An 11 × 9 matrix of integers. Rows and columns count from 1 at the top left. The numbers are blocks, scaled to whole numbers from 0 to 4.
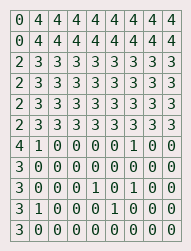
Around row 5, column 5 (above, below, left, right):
3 3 3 3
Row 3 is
2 3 3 3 3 3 3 3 3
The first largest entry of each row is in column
2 2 2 2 2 2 1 1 1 1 1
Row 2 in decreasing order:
4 4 4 4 4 4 4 4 0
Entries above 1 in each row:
8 8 9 9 9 9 1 1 1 1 1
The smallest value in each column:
0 0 0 0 0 0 0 0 0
